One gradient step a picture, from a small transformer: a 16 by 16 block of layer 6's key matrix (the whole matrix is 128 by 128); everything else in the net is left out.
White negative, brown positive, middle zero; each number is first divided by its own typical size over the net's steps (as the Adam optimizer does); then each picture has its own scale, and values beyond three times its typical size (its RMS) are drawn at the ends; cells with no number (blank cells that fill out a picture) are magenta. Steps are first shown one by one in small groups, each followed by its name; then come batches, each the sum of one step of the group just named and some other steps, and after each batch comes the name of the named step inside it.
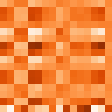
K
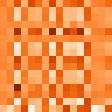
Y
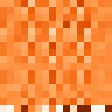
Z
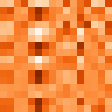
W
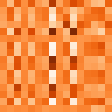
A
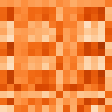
Z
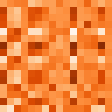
K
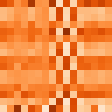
Y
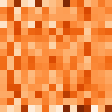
Y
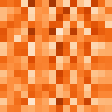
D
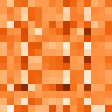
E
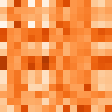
E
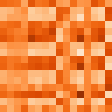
D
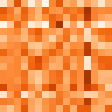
D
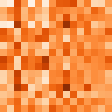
E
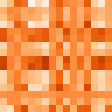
E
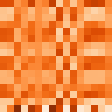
D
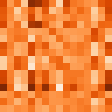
D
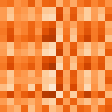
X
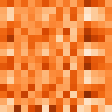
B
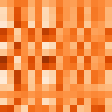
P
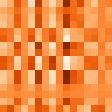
P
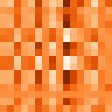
P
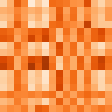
X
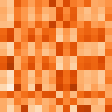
X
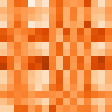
B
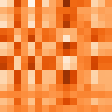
B
